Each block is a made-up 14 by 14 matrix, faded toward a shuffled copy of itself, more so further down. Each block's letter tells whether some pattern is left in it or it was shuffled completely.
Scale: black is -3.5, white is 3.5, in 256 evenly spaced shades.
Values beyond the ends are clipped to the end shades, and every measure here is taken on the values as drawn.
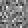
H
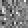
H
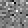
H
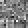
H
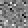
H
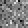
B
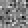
H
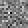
H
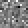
B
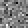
B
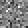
B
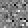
H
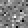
B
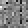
H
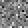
B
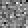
B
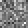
H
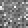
B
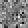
H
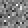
B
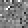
B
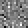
B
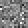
B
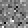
B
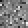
B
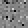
H
